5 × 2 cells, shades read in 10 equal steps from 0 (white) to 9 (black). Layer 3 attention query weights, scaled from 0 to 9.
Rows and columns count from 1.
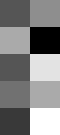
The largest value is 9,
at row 2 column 2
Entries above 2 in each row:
2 2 1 2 1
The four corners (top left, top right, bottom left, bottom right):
6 4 7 0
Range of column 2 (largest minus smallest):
9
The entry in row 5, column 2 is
0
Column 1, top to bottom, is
6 3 6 5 7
